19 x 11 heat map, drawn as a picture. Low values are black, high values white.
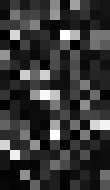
Average level on the scale: 20%. Slope: none. Histogram: skewed, a long tail of high values. Stripes: none. Grain: fine.
